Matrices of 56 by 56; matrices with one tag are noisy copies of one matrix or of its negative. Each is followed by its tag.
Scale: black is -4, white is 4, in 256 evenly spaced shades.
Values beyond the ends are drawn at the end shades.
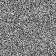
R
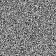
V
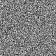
V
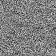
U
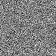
U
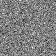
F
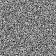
V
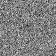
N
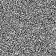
U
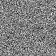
U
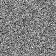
F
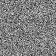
R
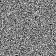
V
